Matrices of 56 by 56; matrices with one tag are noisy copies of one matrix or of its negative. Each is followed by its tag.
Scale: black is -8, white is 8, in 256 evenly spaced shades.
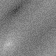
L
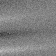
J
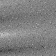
J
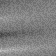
J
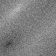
L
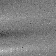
J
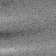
J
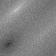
L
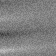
J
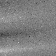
J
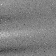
J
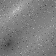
L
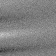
J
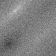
L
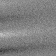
J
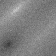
L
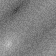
L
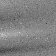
J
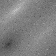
L
